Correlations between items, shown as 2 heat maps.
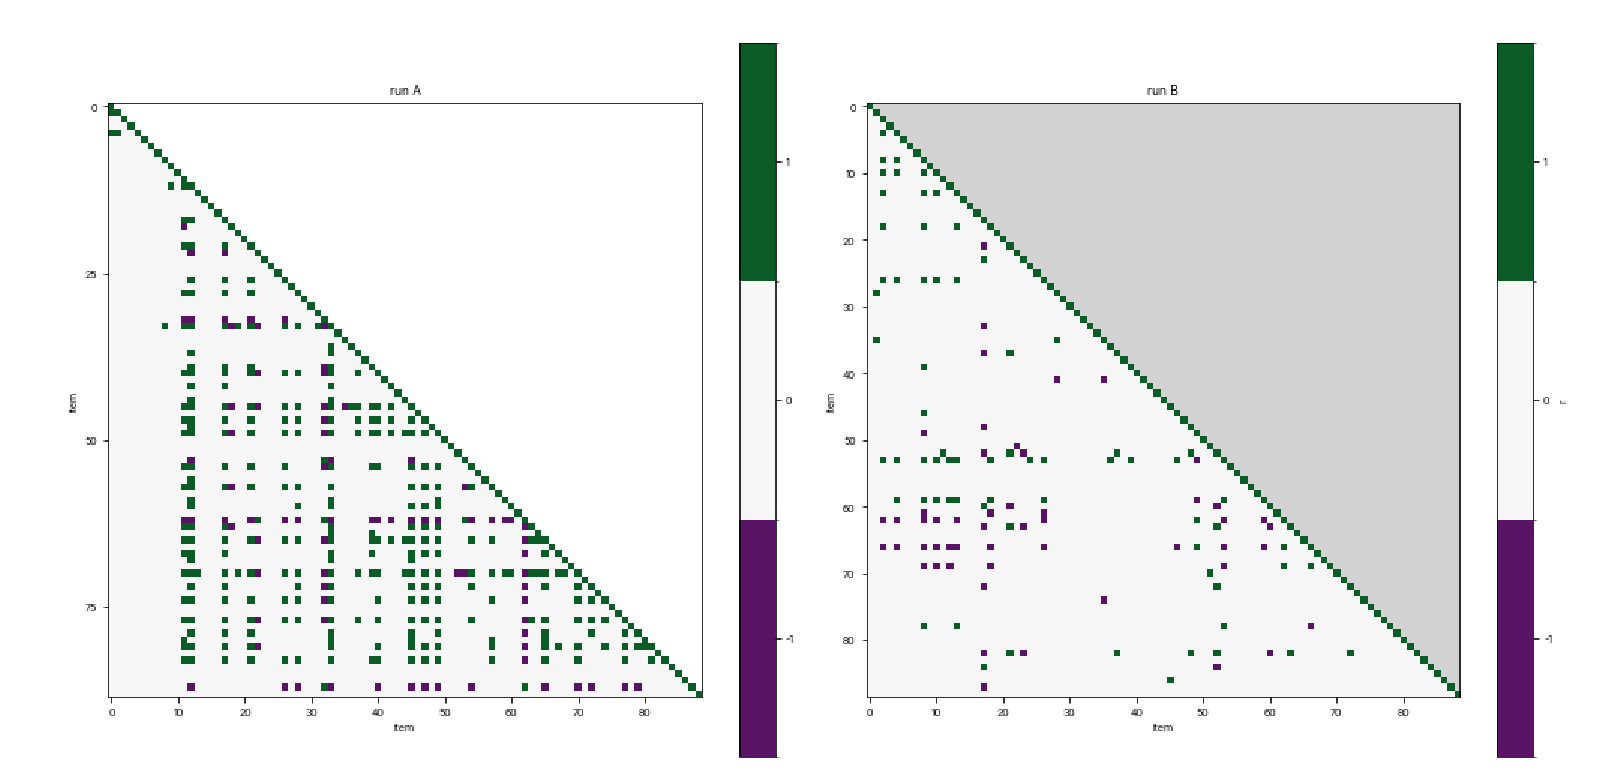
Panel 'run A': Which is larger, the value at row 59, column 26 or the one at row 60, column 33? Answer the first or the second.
the second
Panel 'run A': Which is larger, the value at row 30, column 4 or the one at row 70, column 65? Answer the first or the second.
the second
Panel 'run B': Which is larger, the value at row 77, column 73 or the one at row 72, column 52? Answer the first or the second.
the second
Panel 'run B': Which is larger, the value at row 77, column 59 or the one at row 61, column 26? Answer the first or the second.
the first
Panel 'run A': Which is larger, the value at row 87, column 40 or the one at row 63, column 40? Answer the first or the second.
the second
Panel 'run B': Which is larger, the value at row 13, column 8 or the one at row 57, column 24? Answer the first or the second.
the first
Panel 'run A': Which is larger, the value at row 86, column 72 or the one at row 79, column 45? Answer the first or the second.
the second
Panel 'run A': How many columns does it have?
89
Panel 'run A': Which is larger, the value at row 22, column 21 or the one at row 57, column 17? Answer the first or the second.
the second
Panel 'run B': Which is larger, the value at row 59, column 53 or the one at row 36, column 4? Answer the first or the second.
the first
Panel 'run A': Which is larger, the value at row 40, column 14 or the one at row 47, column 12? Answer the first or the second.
the second
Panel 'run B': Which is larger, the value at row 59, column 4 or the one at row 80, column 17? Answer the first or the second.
the first
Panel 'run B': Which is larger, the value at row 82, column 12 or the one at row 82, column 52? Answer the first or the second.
the second
